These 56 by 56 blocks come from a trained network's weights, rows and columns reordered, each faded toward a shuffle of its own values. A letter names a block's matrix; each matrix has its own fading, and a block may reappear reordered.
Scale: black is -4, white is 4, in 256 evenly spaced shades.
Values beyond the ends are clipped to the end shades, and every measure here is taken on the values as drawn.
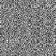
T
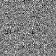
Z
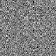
Z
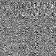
Z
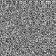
T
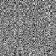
T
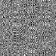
Z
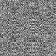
T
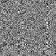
T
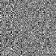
Z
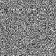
T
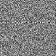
T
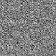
T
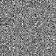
Z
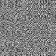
T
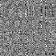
Z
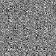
Z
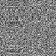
T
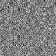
T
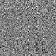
Z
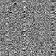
T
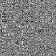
Z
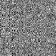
Z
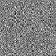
T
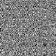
Z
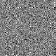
Z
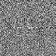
T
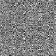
Z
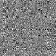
Z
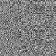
T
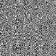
Z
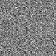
T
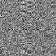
T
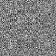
T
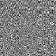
Z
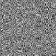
T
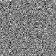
Z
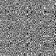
Z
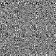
Z
